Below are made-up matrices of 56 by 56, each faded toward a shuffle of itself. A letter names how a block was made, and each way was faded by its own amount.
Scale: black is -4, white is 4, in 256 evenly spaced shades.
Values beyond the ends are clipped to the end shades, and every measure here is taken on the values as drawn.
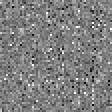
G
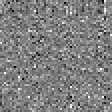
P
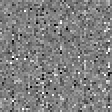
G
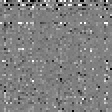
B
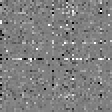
B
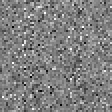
G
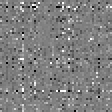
B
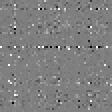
B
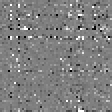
B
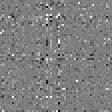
B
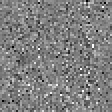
G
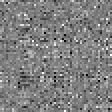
P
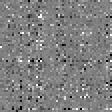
B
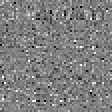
P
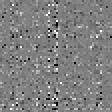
B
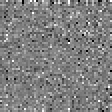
P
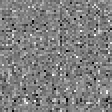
P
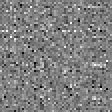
P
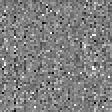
G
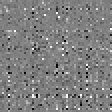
B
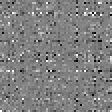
B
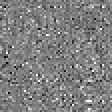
P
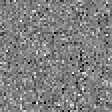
G
